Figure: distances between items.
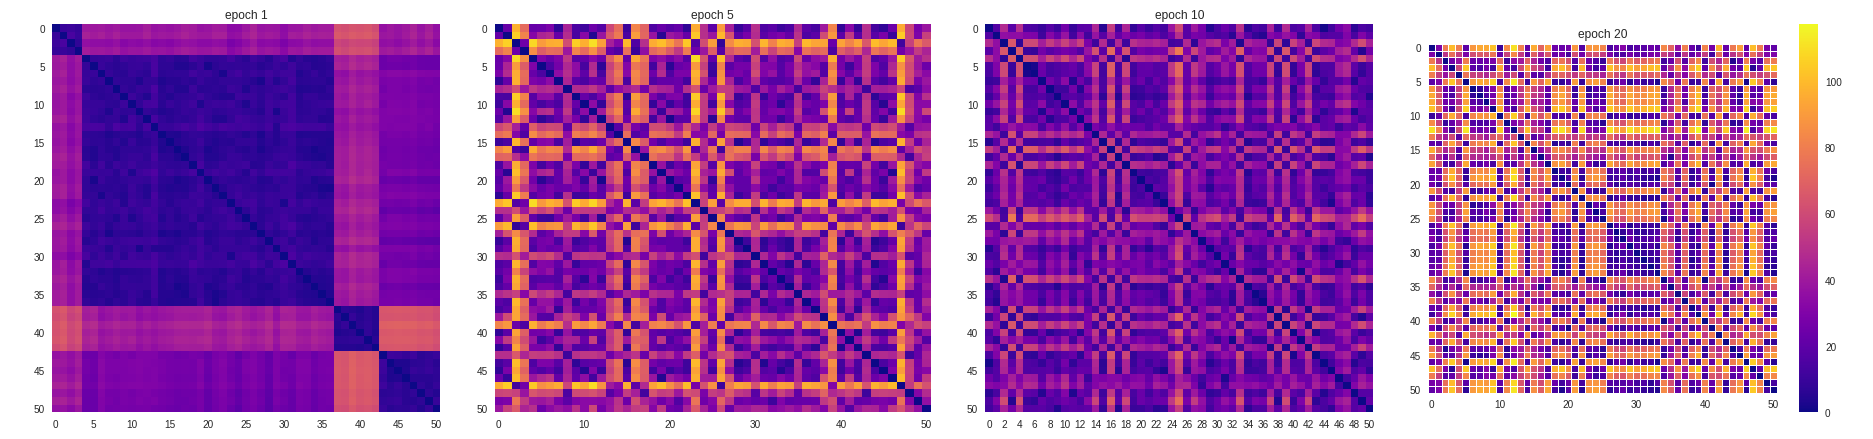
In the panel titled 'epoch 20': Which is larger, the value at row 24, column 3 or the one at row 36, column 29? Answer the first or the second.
the second
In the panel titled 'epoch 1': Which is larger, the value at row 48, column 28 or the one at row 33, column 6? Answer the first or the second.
the first
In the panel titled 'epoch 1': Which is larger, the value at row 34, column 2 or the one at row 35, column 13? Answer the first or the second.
the first
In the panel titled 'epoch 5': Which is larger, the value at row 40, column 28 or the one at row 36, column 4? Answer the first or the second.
the second
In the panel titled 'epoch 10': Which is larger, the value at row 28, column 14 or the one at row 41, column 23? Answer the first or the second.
the first
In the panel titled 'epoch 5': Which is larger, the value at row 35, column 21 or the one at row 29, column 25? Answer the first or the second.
the first
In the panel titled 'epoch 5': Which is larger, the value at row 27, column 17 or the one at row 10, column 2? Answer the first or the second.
the second
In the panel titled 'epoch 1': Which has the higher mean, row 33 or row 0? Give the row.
0
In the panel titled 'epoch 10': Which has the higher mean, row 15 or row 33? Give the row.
33
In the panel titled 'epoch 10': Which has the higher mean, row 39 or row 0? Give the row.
39
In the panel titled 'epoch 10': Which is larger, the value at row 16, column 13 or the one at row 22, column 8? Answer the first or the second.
the first
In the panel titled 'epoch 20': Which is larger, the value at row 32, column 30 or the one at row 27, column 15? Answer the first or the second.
the second
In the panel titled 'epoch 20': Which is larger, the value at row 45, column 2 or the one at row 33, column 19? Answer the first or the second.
the first
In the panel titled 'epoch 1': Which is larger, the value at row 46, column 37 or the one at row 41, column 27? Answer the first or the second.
the first
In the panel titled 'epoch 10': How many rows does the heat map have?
51
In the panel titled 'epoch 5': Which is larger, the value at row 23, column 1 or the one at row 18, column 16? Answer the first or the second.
the first
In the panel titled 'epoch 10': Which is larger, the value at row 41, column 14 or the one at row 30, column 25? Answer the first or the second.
the second
